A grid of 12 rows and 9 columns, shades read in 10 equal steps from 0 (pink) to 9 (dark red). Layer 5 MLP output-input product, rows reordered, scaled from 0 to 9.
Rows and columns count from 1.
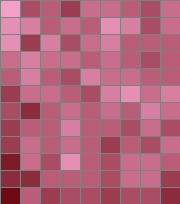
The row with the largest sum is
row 12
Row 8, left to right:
6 4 4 2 4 4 5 3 5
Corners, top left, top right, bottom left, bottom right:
0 3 9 7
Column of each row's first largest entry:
4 8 2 8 4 1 2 1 1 1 1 1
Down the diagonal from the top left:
0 2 2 3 2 2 4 3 3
